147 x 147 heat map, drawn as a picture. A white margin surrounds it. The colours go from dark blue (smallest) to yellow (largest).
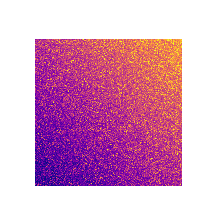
Fine speckle covers the field. The top right is the ninth with the highest average. There is an overall slope up to the top right. No regular stripes run through it.
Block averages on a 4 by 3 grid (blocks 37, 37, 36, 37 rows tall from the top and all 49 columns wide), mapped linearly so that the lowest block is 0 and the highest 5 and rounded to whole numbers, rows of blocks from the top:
345 | 234 | 123 | 012
